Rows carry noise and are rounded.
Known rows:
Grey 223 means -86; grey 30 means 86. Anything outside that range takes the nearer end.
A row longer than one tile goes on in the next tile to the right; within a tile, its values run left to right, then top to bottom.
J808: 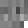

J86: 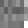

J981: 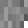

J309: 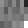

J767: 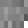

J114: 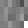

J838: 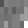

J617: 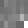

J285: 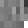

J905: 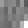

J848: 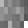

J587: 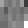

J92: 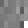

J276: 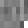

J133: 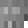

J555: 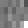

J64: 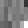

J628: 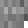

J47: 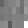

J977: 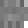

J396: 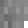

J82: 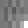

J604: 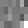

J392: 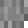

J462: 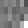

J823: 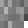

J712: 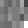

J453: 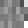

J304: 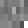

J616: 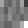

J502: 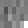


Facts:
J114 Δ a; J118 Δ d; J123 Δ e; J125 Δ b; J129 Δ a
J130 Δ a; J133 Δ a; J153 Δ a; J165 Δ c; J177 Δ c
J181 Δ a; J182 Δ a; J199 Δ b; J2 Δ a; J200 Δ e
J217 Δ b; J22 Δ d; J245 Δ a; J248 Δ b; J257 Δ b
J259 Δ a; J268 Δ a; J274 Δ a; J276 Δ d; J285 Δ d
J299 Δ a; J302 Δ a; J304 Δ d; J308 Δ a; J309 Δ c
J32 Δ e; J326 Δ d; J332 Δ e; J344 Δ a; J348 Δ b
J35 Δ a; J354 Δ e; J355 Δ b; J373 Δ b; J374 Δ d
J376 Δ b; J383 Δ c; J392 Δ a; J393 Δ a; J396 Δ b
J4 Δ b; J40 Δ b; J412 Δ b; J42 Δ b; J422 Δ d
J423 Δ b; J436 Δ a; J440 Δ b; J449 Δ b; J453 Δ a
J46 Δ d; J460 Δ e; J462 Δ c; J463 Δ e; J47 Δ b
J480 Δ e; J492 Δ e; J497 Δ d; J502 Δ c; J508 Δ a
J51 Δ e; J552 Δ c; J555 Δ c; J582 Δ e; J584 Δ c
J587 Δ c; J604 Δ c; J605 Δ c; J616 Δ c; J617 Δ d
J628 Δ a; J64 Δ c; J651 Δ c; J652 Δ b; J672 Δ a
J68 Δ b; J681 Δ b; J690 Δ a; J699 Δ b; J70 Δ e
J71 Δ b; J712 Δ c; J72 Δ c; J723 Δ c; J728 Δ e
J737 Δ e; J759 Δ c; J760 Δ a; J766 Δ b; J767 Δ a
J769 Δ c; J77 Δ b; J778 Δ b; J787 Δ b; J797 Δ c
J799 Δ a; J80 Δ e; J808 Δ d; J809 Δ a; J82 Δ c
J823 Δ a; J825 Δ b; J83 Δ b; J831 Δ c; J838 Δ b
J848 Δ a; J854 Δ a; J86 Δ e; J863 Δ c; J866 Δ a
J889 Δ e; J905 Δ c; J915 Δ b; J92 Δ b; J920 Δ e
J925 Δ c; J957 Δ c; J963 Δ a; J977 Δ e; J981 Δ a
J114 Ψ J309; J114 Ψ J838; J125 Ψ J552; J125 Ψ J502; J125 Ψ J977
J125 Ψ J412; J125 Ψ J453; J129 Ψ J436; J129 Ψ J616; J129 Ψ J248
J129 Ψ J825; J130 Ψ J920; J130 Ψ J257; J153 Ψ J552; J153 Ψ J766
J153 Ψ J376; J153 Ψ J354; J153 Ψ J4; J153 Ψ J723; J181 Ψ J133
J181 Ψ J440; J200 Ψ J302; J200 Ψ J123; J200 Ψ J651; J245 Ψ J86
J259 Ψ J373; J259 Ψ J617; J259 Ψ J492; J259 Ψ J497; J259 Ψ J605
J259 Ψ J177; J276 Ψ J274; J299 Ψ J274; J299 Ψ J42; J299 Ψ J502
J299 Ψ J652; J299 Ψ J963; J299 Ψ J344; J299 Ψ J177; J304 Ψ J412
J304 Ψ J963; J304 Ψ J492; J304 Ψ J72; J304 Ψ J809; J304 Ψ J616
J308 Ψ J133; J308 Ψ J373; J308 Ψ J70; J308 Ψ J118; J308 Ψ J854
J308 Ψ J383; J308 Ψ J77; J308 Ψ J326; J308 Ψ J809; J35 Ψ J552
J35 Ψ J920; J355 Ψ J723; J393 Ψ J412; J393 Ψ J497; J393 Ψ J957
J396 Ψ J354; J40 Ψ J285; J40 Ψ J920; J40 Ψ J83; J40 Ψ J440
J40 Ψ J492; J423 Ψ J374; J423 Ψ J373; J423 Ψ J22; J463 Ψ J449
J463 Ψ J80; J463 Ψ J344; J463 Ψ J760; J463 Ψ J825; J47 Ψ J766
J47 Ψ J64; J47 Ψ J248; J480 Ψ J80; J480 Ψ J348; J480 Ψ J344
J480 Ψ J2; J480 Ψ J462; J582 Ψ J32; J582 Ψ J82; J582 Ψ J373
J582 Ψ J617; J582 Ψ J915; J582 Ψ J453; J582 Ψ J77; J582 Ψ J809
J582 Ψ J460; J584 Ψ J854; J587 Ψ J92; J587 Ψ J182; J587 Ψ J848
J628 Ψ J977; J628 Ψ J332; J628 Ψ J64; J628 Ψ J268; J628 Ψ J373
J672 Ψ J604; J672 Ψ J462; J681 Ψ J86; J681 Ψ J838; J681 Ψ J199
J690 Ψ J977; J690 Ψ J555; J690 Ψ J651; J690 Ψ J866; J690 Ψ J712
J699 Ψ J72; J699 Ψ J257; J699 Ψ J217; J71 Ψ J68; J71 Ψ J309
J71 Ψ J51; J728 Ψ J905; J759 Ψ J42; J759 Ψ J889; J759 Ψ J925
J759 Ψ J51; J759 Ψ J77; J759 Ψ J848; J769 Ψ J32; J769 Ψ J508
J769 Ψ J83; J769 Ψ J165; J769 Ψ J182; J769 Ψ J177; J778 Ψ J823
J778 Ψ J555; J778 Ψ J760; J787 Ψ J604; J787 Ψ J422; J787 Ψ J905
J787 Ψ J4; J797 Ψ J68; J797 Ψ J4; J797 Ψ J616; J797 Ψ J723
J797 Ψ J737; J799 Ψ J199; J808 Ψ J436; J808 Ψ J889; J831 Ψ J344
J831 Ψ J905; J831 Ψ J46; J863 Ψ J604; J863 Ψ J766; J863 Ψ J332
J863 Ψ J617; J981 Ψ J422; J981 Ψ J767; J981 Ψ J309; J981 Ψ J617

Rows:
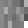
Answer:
J809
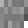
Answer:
J299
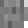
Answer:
J354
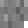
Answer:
J737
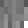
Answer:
J71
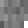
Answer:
J51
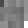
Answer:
J348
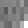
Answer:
J831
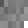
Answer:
J42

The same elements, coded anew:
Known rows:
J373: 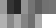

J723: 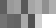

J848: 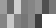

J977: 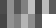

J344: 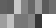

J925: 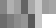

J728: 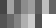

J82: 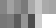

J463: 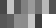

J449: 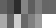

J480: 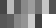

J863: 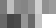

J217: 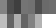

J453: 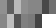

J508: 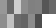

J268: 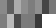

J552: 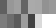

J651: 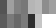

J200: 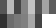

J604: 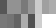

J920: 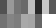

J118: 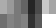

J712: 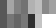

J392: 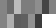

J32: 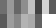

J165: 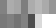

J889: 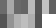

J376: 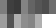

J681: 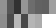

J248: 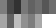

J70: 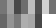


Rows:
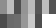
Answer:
J582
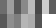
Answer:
J460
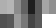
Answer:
J808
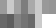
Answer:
J587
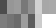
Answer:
J905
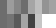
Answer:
J64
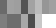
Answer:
J616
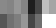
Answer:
J422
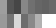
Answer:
J92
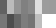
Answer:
J831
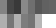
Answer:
J412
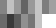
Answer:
J797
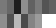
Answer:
J778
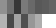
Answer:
J699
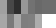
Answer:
J915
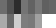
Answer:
J825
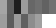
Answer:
J423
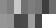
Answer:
J130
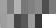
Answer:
J181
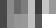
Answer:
J86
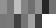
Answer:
J153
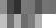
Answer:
J440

